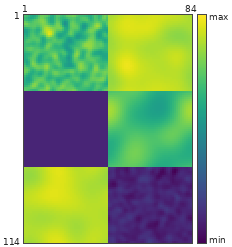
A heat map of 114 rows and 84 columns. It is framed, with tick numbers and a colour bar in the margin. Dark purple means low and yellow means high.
It is made of 3 by 2 panels. Panel 1,1: high, blotchy. Panel 1,2: very high, smooth, faint in contrast. Panel 2,1: very low, flat. Panel 2,2: high, smooth. Panel 3,1: very high, smooth, faint in contrast. Panel 3,2: very low, blotchy, faint in contrast.
